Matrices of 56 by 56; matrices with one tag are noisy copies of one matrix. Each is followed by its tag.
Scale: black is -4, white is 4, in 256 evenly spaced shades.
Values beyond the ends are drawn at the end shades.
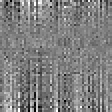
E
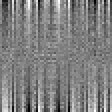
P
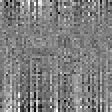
E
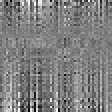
E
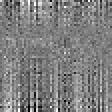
E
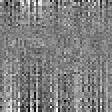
E
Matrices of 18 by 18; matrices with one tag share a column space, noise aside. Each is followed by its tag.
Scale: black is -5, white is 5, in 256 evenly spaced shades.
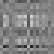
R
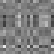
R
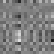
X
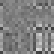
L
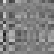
X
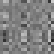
X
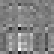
L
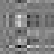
R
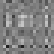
R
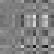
R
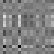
R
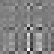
L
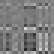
L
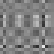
R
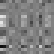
R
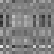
R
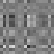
R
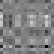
R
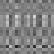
R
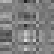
X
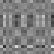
R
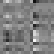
X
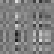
X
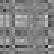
R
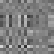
R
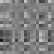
X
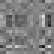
R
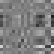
R
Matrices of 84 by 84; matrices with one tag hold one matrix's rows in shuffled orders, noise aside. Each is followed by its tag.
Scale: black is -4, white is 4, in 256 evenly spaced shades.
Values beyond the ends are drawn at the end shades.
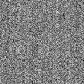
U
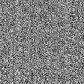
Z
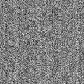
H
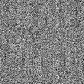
U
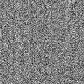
Z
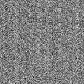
H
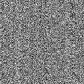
Z
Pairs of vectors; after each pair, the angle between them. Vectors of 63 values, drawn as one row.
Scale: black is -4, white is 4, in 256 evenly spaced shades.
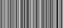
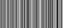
nearly parallel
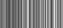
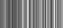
nearly parallel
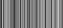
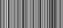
orthogonal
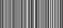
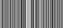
partly aligned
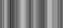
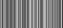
orthogonal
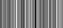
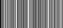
partly aligned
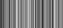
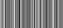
partly opposed
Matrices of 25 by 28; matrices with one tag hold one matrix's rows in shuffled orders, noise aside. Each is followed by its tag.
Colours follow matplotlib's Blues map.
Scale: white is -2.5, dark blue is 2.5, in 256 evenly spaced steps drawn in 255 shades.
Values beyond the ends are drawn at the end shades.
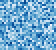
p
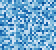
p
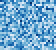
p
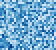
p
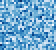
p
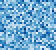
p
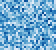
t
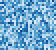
p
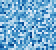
p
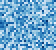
p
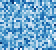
t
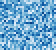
t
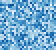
p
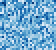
p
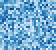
t
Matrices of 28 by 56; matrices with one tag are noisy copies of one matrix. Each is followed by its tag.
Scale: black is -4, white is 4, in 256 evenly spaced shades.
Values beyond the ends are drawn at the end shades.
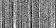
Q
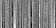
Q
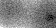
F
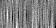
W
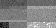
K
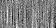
W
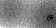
F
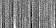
Q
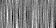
W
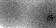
F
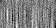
W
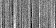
Q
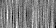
W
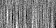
W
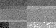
K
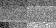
K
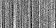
Q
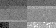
K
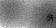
F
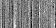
Q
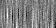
W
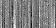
Q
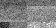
K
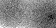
F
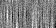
W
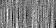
W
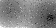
F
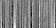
Q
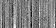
Q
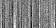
Q
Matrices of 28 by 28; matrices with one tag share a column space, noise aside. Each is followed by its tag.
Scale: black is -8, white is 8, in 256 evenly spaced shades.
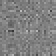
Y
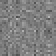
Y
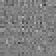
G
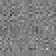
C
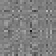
Y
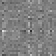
Y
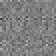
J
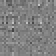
G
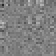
G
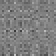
Y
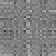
Y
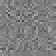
C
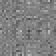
Y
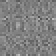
J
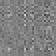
C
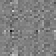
Y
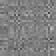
C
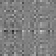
Y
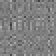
J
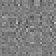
G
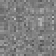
J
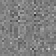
C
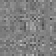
J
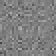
C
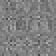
J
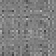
Y
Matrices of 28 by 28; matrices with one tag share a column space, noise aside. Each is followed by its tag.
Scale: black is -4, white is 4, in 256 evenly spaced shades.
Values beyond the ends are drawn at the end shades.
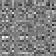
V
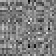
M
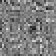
M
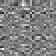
V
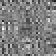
M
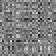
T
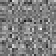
M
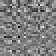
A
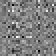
A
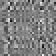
M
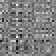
T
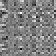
V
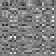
V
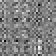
T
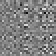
V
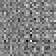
T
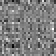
M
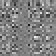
V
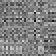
T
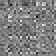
V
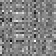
T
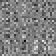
T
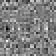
M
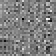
T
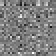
V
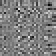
V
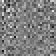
A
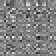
V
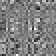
M
